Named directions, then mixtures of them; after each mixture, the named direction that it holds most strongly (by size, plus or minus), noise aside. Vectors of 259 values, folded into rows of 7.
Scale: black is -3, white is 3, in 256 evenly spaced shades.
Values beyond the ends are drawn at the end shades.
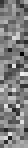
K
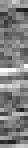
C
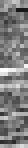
C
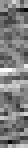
C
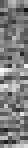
C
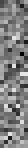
K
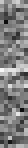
C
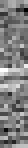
C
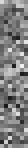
K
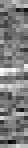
C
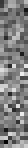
K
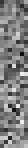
K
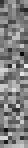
K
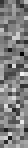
K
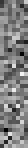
K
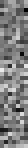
K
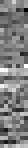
C
